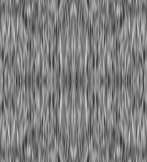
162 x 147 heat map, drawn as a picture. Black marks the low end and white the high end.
The grain runs up and down. The values follow a bell shape. On average the colour sits 50% of the way up the scale. No overall slope runs across the table. Its left and right halves mirror each other, and so do its top and bottom.
